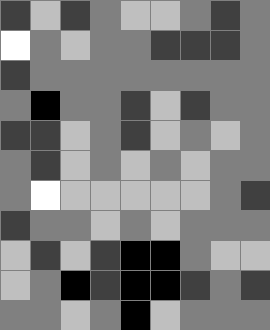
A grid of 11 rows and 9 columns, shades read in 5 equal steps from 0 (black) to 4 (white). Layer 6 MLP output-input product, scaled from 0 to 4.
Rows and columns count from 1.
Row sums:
18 18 17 15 18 20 24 19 16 10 18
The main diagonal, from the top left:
1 2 2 2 1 2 3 2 3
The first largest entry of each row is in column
2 1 2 6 3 3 2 4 1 1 3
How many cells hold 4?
2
